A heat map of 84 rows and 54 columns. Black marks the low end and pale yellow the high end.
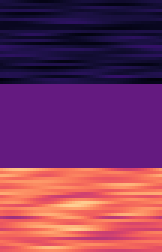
The table splits into 3 rows of 1 panel. Panel 1,1: very low, streaked across, faint in contrast. Panel 2,1: low, flat. Panel 3,1: high, streaked across.
